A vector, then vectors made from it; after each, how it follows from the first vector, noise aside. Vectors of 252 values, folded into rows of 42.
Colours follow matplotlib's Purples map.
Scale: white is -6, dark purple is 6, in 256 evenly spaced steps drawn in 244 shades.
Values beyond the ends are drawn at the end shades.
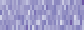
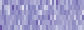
reversed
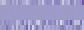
partly zeroed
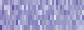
reversed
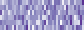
scaled up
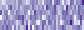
scaled up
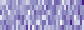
scaled up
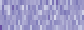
reversed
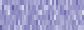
reversed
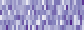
scaled up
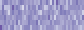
reversed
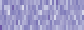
reversed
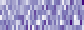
scaled up
